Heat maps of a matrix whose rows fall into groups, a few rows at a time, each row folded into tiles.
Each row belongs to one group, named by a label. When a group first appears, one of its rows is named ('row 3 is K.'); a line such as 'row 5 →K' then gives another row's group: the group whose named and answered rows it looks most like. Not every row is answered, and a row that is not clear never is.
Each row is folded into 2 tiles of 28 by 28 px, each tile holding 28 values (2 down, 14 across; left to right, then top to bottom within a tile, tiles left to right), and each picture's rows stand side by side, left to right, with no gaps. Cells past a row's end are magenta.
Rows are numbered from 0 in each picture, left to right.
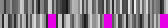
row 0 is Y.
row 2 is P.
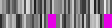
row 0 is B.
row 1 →Y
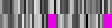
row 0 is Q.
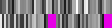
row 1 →Y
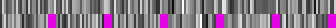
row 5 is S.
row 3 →S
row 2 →P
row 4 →Q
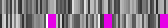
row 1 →Y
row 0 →P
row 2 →S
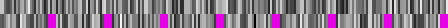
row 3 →Y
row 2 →P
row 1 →Y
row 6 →P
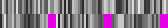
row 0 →P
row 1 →Y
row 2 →B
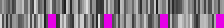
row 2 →S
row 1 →B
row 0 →Y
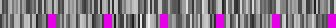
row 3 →Q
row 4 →P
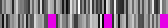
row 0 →Y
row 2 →P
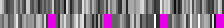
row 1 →B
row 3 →Q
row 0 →Q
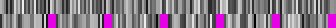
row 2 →S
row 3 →B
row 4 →Q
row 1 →Q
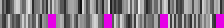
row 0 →B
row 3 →Y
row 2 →B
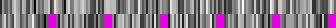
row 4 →S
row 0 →S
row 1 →B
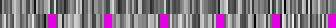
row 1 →P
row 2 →Q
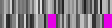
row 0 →Y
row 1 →S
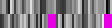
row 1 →P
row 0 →B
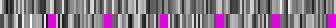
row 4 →B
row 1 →Y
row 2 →B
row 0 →Q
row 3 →Y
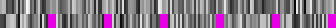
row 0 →B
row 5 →B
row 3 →P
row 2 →Y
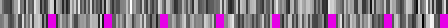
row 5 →B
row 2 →S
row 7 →Q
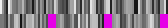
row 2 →Q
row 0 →S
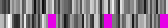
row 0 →B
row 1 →Y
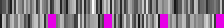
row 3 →Q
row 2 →Y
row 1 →Q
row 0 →P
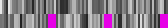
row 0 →S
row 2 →Y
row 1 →P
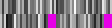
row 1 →S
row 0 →Y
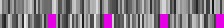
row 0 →B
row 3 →S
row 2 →Y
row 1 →Y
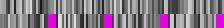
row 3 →P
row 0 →B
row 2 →P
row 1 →P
